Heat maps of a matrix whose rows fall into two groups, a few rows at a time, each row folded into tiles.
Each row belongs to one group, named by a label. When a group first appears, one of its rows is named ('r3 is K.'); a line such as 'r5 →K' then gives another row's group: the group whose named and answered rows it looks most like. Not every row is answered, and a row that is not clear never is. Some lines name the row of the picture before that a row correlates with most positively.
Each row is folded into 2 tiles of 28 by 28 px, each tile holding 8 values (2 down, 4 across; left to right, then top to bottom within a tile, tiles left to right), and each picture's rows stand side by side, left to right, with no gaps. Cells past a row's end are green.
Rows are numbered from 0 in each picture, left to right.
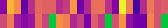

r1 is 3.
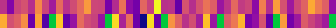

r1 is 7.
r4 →3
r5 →7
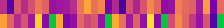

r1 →7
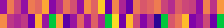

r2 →7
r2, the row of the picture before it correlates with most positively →1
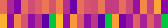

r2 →7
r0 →7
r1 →7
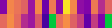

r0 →3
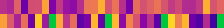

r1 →7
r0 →7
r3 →3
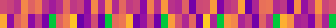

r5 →3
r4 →3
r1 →3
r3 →7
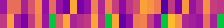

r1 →3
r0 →3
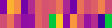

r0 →3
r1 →7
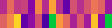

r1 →7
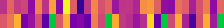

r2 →7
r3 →3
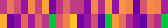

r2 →3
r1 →3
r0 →7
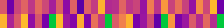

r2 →3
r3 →7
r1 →7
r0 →7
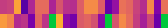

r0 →3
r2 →3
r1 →7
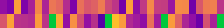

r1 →7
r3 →3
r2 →3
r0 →3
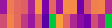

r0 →3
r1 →3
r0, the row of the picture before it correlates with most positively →0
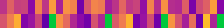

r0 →3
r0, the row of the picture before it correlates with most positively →0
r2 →3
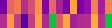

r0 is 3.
